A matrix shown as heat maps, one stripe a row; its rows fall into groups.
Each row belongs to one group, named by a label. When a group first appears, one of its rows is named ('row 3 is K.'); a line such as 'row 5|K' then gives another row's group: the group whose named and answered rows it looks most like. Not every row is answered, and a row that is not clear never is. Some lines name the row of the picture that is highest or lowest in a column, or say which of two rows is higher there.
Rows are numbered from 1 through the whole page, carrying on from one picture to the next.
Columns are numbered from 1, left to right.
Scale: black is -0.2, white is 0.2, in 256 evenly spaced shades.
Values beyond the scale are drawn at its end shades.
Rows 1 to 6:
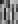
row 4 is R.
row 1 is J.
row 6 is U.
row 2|U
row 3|R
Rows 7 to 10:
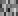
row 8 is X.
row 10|R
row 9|J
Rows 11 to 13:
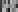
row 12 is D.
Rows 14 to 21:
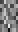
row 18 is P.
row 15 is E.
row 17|D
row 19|D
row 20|E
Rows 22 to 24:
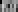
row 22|X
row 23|U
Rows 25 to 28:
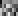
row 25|X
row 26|R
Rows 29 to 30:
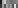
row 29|X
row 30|R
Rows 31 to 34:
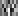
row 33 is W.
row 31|U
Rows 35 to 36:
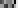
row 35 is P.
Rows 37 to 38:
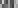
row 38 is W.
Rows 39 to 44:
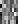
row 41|P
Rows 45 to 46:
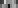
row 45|D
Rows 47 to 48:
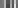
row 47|U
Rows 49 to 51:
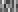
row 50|R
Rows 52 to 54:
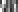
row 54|W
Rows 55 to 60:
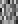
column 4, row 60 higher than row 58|Yes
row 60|D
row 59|D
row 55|U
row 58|P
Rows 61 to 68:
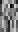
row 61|D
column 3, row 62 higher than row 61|No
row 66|U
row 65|E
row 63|R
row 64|P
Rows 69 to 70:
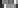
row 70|D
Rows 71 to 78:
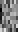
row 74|J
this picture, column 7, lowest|71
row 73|X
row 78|D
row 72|J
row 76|J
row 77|P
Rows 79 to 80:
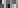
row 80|J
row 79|X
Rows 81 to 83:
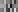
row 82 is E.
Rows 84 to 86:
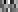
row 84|W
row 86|E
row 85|P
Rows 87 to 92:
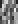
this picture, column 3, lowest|90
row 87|D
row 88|X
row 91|X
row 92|E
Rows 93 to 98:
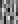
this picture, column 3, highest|93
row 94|R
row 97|W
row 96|R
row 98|W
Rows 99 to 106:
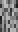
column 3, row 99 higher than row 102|Yes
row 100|D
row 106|J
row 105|P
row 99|D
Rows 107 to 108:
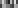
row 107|U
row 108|X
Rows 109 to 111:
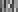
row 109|R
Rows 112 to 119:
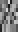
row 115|W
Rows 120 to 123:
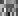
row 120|D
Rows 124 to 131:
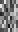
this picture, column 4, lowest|126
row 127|J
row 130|U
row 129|D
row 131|E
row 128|E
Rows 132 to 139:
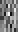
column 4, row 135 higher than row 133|Yes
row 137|U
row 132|R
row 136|J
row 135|W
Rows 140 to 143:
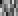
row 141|P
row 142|W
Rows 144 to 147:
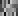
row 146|D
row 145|R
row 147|R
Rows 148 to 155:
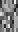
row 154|W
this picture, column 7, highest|149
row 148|R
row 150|P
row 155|U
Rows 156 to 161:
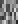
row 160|P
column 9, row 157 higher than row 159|No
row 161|D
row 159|P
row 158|U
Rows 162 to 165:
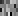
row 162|J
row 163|P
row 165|E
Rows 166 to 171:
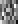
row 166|D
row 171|U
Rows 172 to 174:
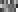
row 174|P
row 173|U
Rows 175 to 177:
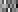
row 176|U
